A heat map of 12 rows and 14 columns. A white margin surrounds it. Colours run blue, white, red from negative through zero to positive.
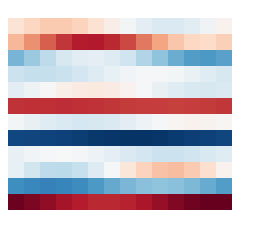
The values follow a bell shape. Streaks run across, left to right. On average the colour sits 50% of the way up the scale.
